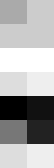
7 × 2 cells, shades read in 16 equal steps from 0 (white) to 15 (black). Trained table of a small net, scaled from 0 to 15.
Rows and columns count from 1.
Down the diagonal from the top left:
5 3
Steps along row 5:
down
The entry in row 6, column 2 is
13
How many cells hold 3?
3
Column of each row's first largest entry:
1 1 1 1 1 2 1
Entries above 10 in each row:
0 0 0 0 2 1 0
